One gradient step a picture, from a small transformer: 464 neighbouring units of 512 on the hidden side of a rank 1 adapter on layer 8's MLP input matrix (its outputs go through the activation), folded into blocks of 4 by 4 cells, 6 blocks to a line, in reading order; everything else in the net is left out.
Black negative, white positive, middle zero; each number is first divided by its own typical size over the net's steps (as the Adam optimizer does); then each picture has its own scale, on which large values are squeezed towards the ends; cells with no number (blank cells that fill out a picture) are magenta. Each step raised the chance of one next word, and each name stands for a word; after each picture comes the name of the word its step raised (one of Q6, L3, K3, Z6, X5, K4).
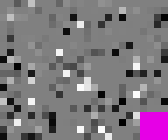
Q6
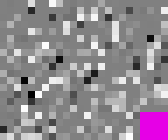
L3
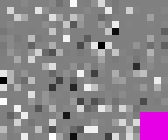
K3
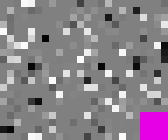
L3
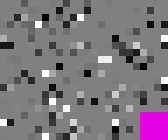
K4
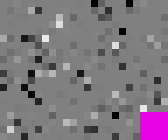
K3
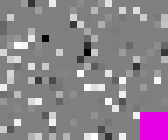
K3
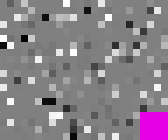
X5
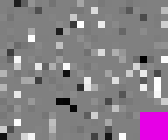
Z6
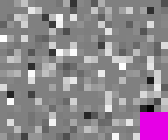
X5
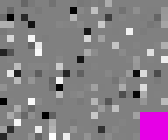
Z6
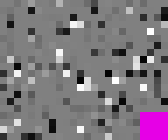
Q6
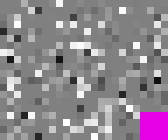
K4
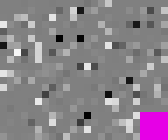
K3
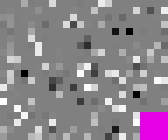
K3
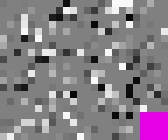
K4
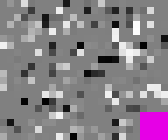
L3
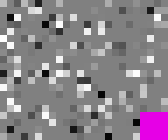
X5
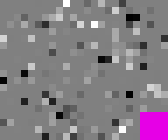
Z6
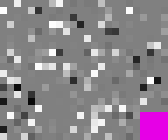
K4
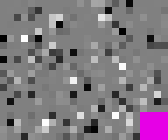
X5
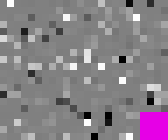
Z6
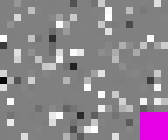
X5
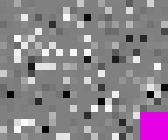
Q6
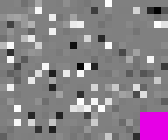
Q6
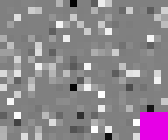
X5
